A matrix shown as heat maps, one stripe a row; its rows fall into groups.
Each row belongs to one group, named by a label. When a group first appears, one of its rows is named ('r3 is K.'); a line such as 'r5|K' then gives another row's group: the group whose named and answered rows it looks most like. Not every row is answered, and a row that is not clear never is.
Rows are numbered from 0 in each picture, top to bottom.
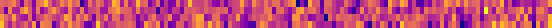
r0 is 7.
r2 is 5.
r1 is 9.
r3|5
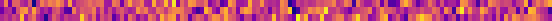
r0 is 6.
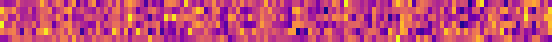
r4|7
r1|5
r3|5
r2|6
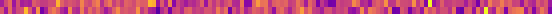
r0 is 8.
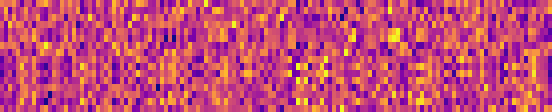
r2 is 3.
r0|7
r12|9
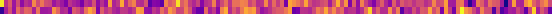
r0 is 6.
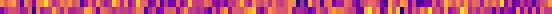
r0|7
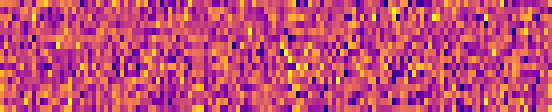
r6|8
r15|5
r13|7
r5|6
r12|5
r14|9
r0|7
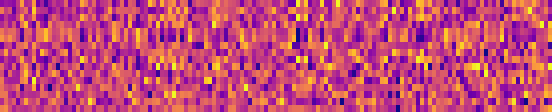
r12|8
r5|7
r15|6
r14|3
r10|9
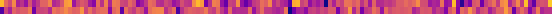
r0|5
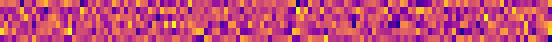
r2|9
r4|5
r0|7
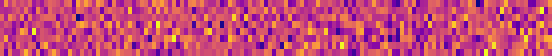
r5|6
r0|6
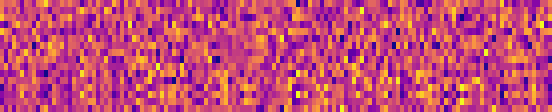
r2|5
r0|7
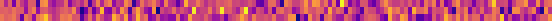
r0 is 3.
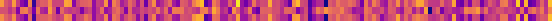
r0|5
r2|5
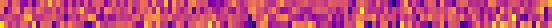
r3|5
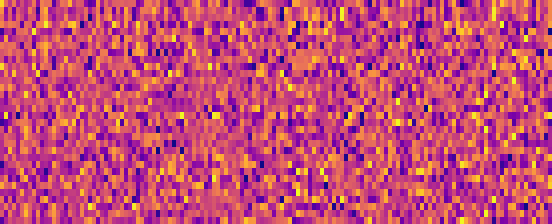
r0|5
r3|7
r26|5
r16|8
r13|9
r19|3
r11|3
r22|8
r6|7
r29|3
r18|9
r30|9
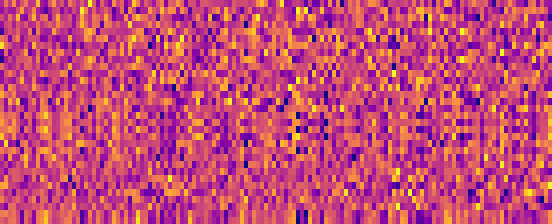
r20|8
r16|7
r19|5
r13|5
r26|6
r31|7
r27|6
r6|6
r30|7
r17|5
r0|3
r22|9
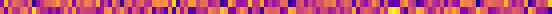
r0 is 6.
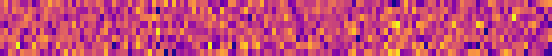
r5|7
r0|6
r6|8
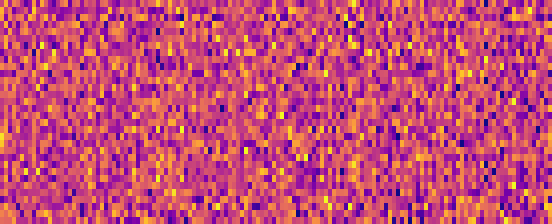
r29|8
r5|8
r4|9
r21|8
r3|8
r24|3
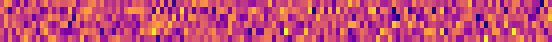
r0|8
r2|6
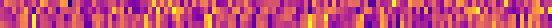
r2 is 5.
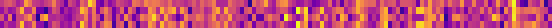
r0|3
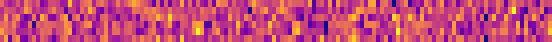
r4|5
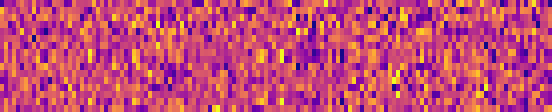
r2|7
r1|5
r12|9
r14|3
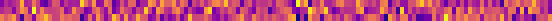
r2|7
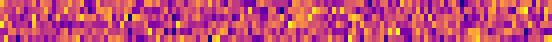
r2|8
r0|5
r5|8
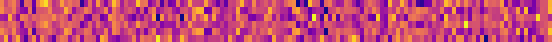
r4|5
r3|7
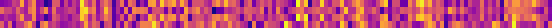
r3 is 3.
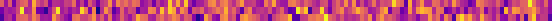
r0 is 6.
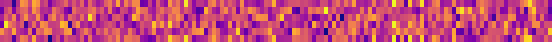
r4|5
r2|3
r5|6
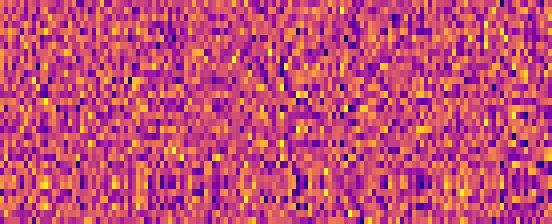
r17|9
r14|7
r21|6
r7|5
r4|7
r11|8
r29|7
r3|9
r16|3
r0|8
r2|6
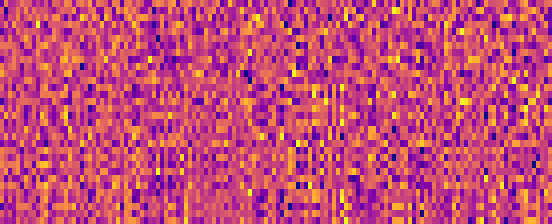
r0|6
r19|3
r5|9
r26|7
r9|7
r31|6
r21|7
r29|6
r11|3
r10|5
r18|9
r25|9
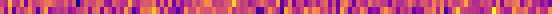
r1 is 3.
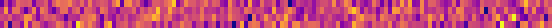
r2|3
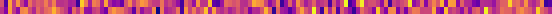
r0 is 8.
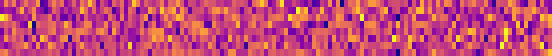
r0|3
